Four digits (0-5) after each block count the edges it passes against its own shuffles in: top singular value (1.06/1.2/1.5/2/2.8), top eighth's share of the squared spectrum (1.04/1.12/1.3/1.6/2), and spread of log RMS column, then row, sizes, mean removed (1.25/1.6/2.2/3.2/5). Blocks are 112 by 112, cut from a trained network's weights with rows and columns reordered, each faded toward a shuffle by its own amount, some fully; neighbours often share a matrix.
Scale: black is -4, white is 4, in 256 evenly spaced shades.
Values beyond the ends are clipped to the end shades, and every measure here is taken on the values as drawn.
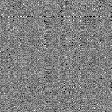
4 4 2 2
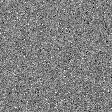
0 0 0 0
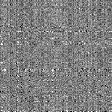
4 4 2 3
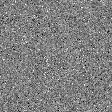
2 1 0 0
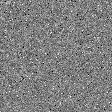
0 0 0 0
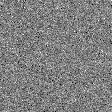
0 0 0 0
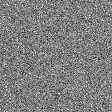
1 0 0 0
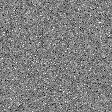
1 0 0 0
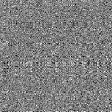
4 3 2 3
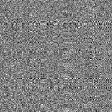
5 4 2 3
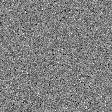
1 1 0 0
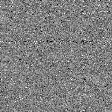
2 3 1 2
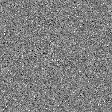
2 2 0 1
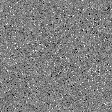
1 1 0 0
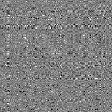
5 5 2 3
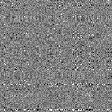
4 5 3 3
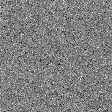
2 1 0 0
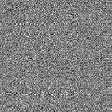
4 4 2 3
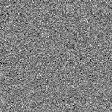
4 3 1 2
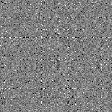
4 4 2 2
